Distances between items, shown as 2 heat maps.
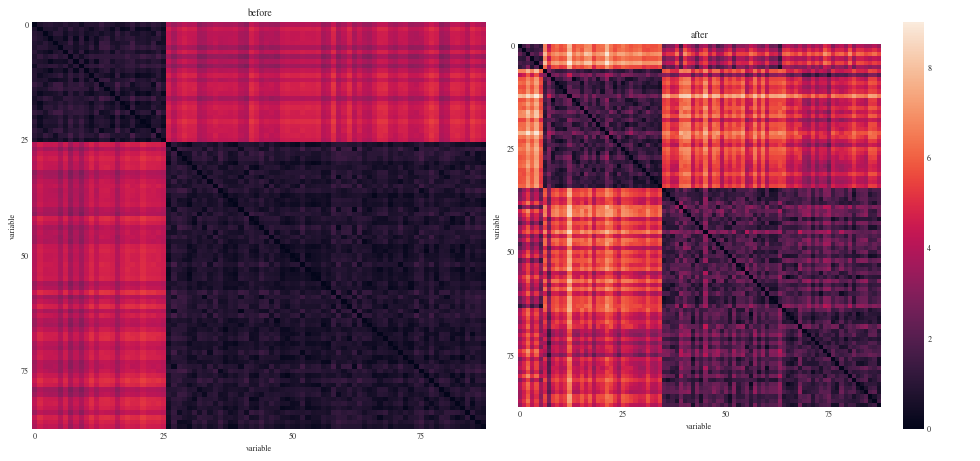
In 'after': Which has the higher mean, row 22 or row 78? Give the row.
22
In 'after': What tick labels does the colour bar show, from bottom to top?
0, 2, 4, 6, 8
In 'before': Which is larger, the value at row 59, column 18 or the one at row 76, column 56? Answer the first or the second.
the first
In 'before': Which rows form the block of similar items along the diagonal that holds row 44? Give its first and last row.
26 to 87
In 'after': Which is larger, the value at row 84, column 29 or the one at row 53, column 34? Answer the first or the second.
the second
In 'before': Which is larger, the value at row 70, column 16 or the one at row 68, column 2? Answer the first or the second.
the second
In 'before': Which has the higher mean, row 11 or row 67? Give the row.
11
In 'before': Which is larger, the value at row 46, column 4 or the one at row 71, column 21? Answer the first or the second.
the second
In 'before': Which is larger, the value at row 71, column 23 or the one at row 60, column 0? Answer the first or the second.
the first
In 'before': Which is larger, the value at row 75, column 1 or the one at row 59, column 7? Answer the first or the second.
the first
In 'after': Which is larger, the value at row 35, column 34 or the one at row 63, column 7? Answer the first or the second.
the first
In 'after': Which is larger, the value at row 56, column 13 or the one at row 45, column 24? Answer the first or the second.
the second
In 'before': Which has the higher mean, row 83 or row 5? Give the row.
5
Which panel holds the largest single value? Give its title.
after
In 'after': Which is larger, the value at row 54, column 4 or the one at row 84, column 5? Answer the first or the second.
the first
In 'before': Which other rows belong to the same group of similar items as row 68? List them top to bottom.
26, 27, 28, 29, 30, 31, 32, 33, 34, 35, 36, 37, 38, 39, 40, 41, 42, 43, 44, 45, 46, 47, 48, 49, 50, 51, 52, 53, 54, 55, 56, 57, 58, 59, 60, 61, 62, 63, 64, 65, 66, 67, 69, 70, 71, 72, 73, 74, 75, 76, 77, 78, 79, 80, 81, 82, 83, 84, 85, 86, 87
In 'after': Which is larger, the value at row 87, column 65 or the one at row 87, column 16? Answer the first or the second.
the second
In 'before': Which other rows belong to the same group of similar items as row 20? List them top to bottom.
0, 1, 2, 3, 4, 5, 6, 7, 8, 9, 10, 11, 12, 13, 14, 15, 16, 17, 18, 19, 21, 22, 23, 24, 25
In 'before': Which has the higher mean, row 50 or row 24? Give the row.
24
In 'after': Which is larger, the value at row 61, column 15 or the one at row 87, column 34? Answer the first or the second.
the first
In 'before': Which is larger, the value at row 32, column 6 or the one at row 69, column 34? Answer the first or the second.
the first
